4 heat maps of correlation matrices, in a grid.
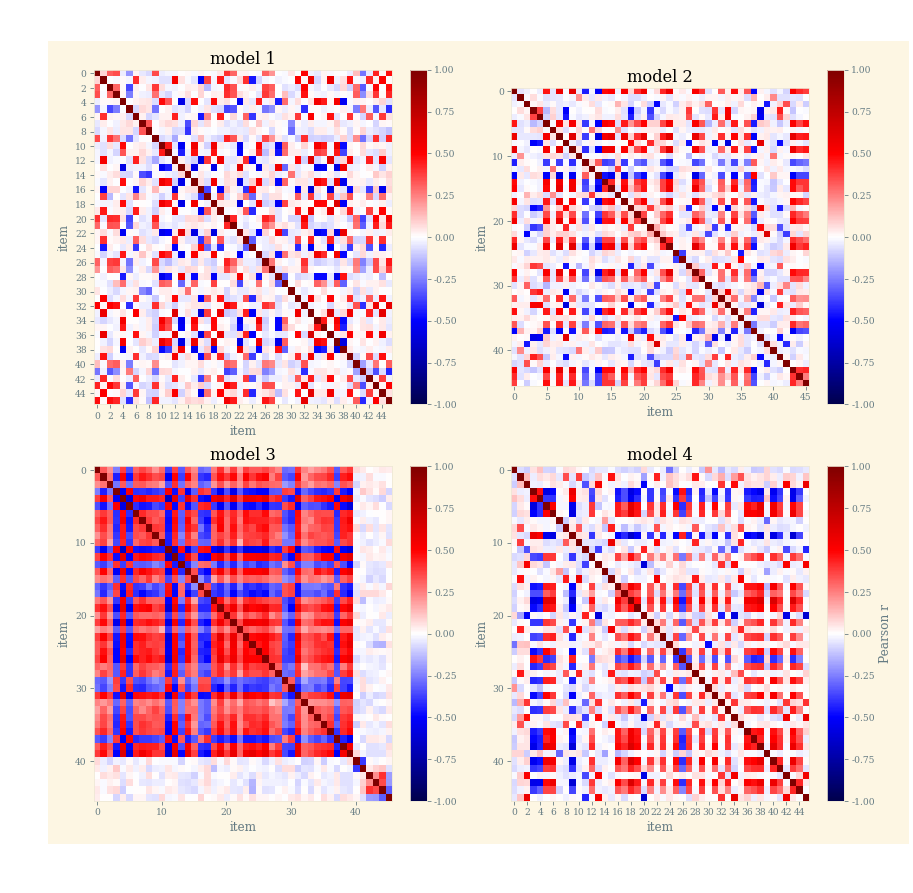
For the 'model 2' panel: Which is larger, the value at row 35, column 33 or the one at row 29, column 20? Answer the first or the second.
the second
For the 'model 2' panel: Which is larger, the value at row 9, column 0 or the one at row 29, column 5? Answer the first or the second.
the first
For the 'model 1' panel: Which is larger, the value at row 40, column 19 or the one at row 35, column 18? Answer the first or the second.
the second
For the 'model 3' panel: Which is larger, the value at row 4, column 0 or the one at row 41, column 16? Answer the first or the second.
the first
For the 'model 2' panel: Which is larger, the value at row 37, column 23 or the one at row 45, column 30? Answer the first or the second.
the second
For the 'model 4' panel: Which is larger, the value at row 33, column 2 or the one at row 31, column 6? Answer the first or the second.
the second
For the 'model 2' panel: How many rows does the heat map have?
46
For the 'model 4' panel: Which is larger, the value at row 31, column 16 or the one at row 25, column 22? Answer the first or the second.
the first
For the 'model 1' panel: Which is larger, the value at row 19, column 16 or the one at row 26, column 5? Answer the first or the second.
the second
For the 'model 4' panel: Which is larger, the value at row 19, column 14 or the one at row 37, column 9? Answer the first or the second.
the first
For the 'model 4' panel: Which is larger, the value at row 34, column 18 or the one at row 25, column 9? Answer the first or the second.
the first
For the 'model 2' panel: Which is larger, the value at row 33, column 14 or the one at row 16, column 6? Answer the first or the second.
the second
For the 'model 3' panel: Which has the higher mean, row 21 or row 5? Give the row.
21
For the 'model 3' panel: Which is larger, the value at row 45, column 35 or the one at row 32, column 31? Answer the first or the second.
the second
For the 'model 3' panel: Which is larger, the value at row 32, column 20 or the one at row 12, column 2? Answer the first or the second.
the second
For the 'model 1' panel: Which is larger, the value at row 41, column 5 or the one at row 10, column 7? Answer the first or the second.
the first
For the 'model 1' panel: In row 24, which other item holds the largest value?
16
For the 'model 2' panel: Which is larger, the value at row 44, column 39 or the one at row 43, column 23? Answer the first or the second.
the second
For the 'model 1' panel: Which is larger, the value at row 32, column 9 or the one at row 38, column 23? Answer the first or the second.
the first
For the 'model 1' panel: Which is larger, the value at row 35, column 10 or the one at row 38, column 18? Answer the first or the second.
the first
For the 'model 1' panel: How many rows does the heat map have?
46
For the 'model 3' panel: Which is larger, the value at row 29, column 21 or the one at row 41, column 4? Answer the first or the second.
the second
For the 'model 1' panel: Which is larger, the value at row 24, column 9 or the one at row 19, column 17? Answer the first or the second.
the second
